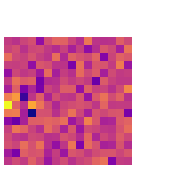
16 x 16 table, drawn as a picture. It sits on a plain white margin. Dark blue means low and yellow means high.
There is no overall slope. Values change most from cell to cell in the middle left. Neither half mirrors the other. The distribution is heavy-tailed on both sides. An odd patch, rougher than its surroundings, sits in the middle left.
